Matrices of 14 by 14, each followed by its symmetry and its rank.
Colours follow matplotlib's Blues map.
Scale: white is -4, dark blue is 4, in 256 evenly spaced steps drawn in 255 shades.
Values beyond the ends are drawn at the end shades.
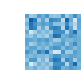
neither, rank two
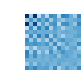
symmetric, rank two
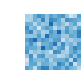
symmetric, full rank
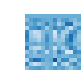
neither, rank two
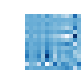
antisymmetric, rank two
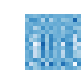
neither, rank two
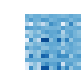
neither, rank two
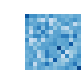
symmetric, full rank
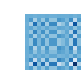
symmetric, rank one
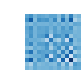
symmetric, rank two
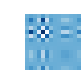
symmetric, rank one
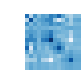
symmetric, rank two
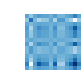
symmetric, rank one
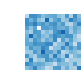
symmetric, full rank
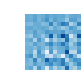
antisymmetric, rank two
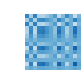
symmetric, rank one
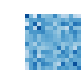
symmetric, rank three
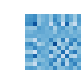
symmetric, rank two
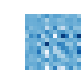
antisymmetric, rank two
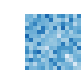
symmetric, full rank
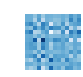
antisymmetric, rank two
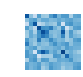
symmetric, rank three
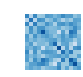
symmetric, rank three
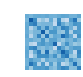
symmetric, rank three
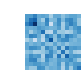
symmetric, rank three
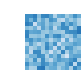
symmetric, full rank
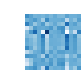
neither, rank two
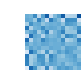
antisymmetric, rank two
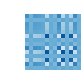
symmetric, rank one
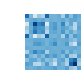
symmetric, rank two
